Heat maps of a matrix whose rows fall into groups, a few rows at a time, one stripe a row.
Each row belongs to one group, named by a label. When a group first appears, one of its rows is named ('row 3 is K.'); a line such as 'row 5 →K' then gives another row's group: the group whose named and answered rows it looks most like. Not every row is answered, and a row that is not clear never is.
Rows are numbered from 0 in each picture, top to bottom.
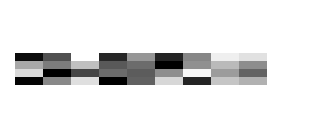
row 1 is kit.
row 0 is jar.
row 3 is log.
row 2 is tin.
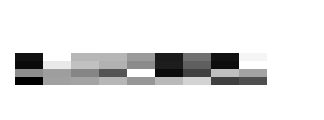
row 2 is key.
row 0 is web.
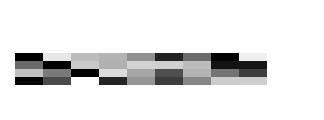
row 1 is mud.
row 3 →jar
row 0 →web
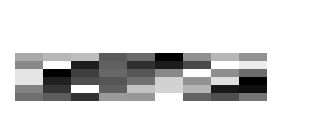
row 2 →tin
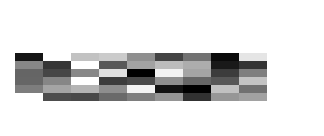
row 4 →key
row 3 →log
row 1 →mud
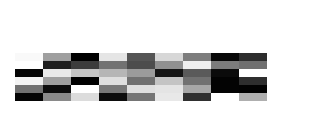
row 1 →tin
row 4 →mud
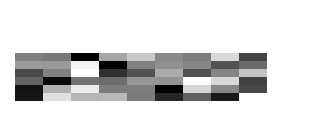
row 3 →tin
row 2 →log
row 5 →web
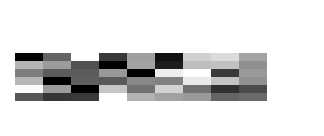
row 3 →tin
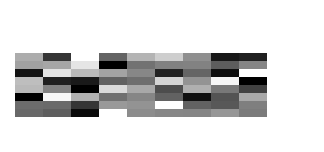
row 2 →web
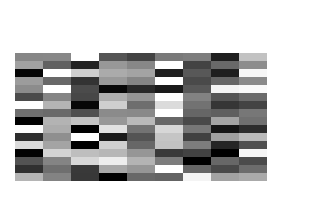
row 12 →web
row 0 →log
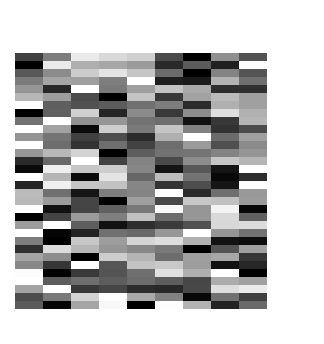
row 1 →web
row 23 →mud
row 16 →web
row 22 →tin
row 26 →mud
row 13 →jar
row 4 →mud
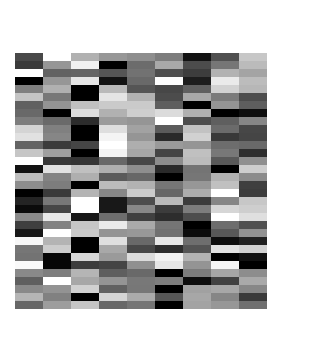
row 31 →kit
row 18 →log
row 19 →jar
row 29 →kit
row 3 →log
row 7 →mud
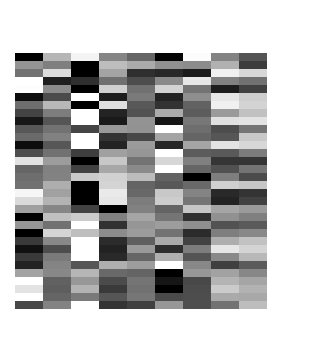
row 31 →log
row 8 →jar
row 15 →key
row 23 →log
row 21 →mud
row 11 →jar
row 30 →kit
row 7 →log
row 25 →log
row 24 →jar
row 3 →tin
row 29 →kit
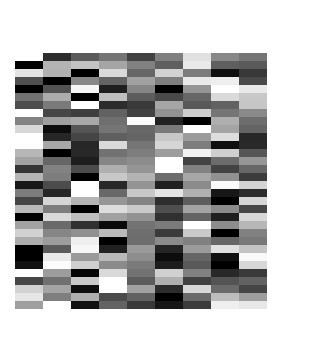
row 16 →jar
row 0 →tin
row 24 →jar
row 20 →web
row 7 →tin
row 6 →log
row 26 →web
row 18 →web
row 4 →jar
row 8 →key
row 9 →tin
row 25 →web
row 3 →tin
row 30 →kit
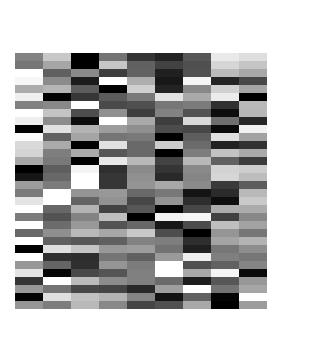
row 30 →web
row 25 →tin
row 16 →mud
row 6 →log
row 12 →kit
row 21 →kit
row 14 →jar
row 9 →web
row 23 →kit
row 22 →key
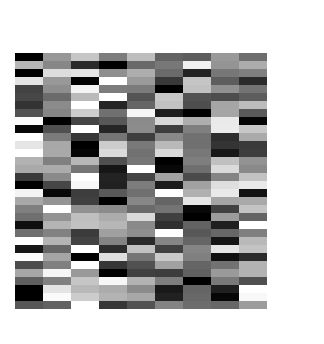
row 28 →key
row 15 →log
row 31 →log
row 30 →web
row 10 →tin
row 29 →web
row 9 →jar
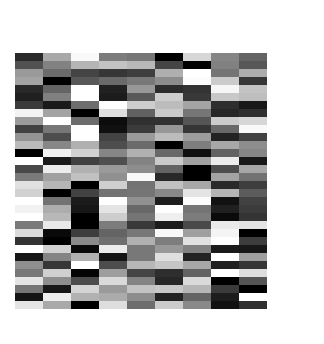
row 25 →log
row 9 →log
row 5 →log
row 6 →mud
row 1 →key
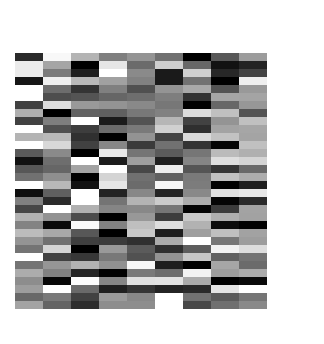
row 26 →key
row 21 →mud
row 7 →tin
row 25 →tin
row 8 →log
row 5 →kit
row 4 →tin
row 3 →web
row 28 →mud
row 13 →jar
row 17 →jar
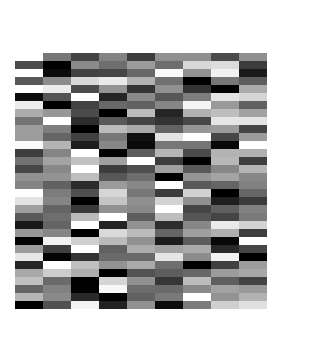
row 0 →tin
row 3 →key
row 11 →tin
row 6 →tin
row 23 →web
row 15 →kit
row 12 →log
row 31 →jar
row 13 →key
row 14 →log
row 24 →mud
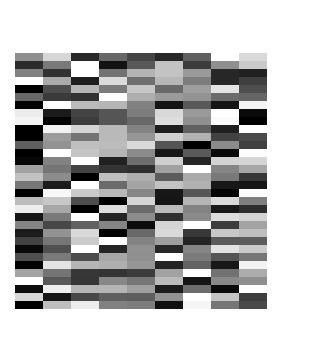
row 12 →web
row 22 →log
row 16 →mud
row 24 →jar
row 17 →web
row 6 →web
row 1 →log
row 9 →web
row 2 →mud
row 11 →key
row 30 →tin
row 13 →log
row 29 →web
